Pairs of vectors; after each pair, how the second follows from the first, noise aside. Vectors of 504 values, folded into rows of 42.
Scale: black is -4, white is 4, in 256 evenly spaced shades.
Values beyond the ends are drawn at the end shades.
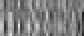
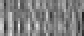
copied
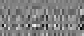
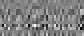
copied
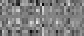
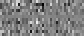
sign-scrambled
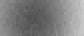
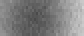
copied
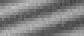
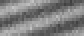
copied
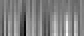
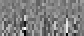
sign-scrambled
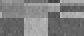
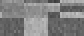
copied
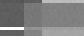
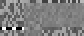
sign-scrambled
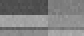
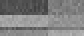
copied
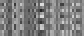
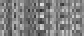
copied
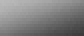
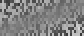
sign-scrambled
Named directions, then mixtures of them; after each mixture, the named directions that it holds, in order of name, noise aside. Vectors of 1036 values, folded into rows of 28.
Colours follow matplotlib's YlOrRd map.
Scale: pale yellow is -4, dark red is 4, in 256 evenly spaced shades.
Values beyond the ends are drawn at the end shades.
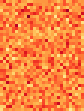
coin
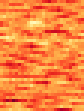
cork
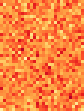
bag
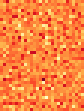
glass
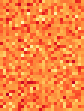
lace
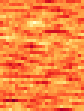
cork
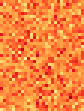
bag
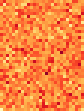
bag, coin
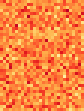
coin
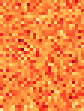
bag, lace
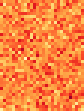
bag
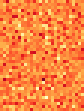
glass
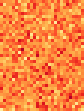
bag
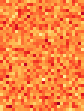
coin, glass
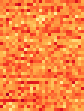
cork, lace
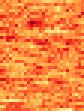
coin, cork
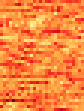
cork, lace
